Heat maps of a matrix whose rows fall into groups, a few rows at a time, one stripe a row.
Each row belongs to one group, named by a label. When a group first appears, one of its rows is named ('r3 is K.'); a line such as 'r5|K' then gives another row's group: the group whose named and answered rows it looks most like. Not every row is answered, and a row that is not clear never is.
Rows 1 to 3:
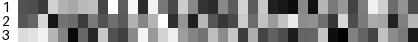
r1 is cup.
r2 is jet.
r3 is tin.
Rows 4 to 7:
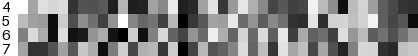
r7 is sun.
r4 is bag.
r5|bag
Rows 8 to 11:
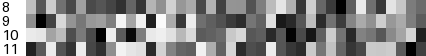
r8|tin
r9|cup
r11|cup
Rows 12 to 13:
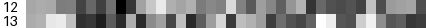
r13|bag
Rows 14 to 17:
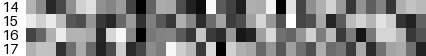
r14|sun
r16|cup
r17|tin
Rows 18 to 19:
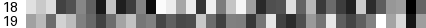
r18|tin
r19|cup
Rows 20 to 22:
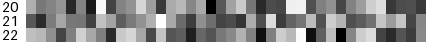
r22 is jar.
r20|jar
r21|cup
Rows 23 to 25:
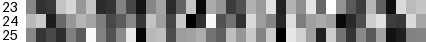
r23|sun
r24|sun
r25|sun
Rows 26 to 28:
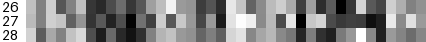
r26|tin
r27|tin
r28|tin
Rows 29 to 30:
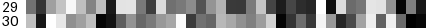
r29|bag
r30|bag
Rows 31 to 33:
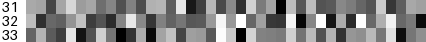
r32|bag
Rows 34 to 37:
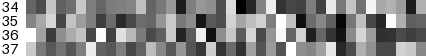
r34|cup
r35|tin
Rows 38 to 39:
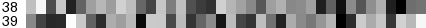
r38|jar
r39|sun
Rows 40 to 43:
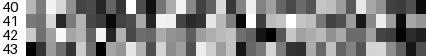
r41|jet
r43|cup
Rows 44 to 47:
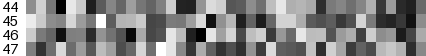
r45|jar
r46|jet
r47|cup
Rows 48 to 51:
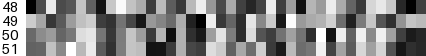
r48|cup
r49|sun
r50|bag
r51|bag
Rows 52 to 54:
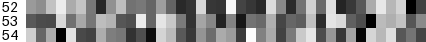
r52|cup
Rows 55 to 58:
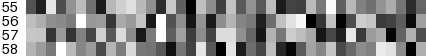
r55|cup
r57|jar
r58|cup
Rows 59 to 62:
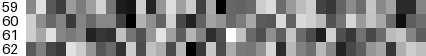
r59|jet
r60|jet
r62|sun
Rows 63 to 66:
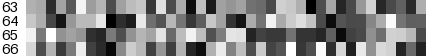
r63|jar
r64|jet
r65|tin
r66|bag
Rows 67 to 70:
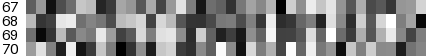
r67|sun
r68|cup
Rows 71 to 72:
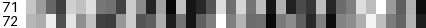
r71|bag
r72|bag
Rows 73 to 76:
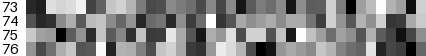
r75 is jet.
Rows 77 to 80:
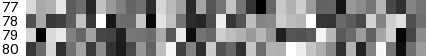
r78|jet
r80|jet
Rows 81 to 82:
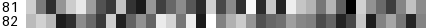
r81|sun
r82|tin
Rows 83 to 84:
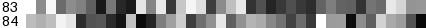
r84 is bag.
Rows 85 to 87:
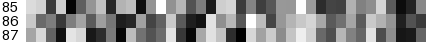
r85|jar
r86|jet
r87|jet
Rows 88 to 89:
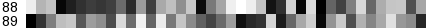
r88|tin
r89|cup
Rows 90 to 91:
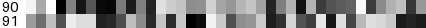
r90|tin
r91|bag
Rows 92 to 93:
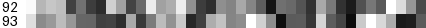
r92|tin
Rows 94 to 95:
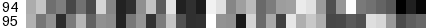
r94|jet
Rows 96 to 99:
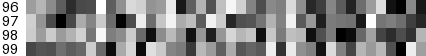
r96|jar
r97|jet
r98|jar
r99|sun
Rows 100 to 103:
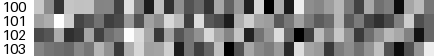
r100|sun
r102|cup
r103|sun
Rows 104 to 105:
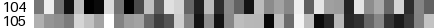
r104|jet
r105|jar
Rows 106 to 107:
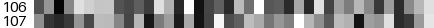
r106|sun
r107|sun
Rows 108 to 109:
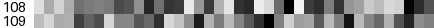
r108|bag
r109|jar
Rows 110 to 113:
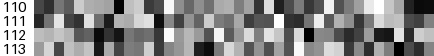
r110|bag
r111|cup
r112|tin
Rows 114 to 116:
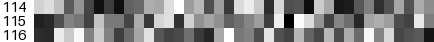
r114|tin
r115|sun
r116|bag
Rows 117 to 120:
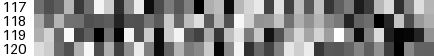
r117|sun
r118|tin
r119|jar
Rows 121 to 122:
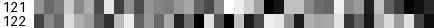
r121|jar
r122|cup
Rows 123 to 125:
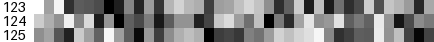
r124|jar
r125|jet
